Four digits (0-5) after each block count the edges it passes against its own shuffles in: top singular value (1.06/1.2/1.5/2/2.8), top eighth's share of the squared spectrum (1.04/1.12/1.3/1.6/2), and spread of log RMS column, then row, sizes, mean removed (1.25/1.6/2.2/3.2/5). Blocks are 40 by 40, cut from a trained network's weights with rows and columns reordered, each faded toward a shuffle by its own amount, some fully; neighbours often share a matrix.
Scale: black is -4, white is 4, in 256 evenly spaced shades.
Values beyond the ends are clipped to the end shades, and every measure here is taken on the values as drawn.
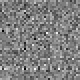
3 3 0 1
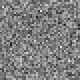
0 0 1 0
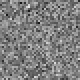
0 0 0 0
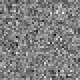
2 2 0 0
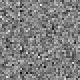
2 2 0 0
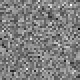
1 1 0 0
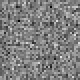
1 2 0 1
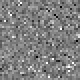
0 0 0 0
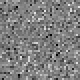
1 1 0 0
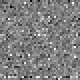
2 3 0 1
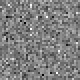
1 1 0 0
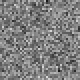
0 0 0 0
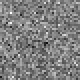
0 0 0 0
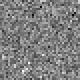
0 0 0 0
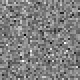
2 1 0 0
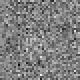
2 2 2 0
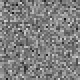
1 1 0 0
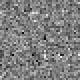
2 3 0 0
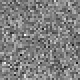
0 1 0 0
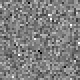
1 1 0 0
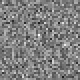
2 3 0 1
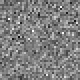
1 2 0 0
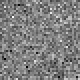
1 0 0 0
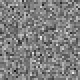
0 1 0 0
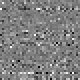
3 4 0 2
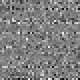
3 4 0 3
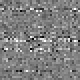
3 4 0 3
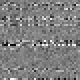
4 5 0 3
